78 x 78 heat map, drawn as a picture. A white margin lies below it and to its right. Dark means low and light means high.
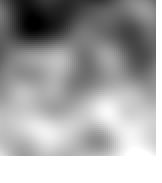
Values rise toward the bottom. There are no regular stripes. The top left is the ninth with the lowest average. Overall the values sit about 60% of the way up the scale. There are no lone odd cells. The bottom right is the ninth with the highest average.
